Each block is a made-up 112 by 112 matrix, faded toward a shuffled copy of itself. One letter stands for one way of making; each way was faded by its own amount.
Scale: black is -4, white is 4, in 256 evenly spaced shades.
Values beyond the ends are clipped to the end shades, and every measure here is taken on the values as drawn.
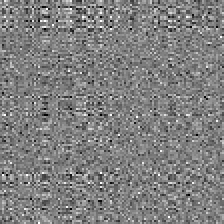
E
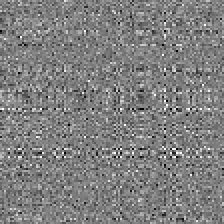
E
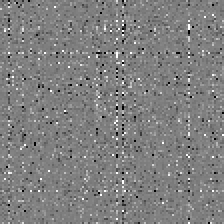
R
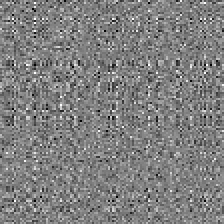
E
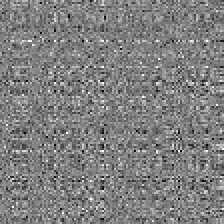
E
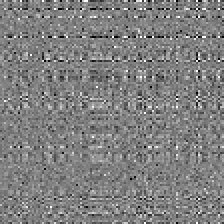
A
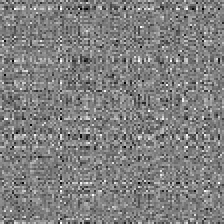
E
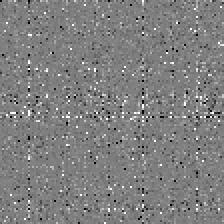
R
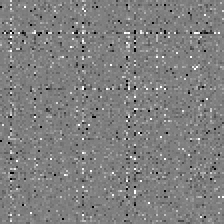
R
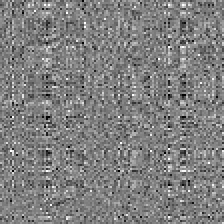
E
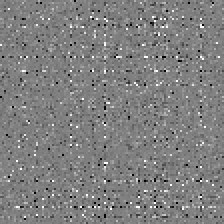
R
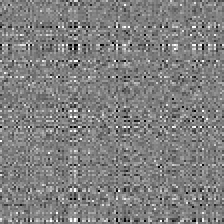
A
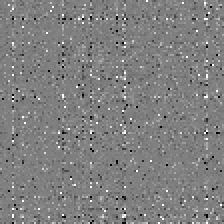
R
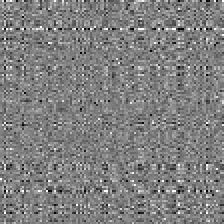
A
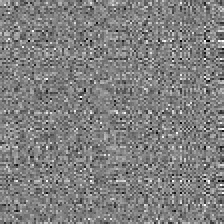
E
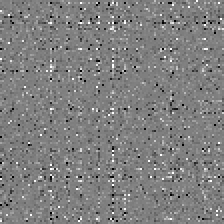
R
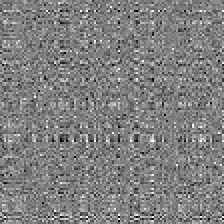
E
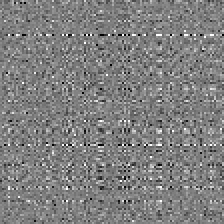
A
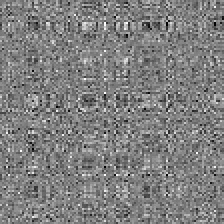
E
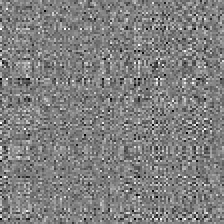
E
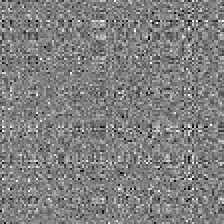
E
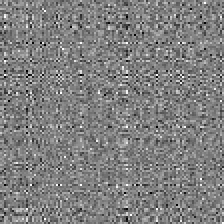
E
